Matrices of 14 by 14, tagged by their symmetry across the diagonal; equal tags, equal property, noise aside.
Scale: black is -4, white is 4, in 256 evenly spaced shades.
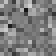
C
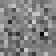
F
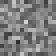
F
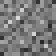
C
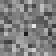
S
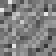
C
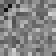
C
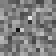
S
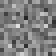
S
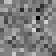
F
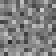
S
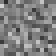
S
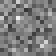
C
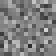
S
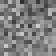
F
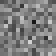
F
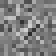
C
